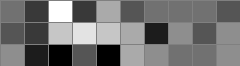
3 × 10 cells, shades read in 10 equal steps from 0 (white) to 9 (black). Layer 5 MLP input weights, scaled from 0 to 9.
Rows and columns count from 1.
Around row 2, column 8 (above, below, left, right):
5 5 8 6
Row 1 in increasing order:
0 3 5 5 5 5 6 6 7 7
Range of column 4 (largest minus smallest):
6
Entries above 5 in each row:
4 4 4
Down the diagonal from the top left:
5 7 9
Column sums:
15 22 11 14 14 12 17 14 16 14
